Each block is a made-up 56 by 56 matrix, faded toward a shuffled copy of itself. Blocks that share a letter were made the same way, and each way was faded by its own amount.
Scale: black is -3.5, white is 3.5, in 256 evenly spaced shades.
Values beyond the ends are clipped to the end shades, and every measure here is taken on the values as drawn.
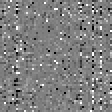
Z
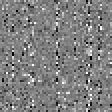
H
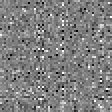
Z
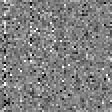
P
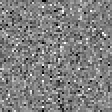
P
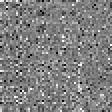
Z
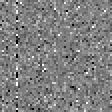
P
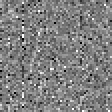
P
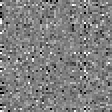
H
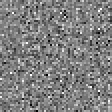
P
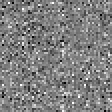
P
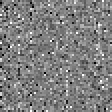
P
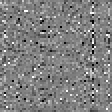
Z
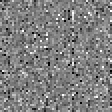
P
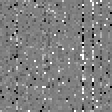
Z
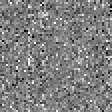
P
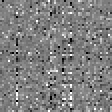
H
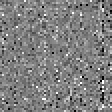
P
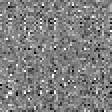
Z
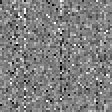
P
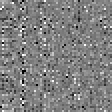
H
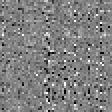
H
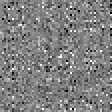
H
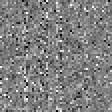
P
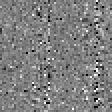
H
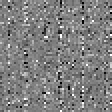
H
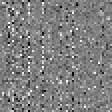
H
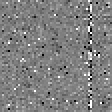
Z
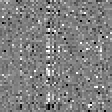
Z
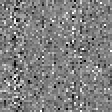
P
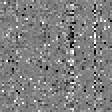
Z
